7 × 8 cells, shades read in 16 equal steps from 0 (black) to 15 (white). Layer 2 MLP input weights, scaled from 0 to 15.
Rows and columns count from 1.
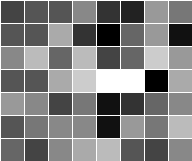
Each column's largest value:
9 11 10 12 15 15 12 11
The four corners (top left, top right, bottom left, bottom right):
4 7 6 8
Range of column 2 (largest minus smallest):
7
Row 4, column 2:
5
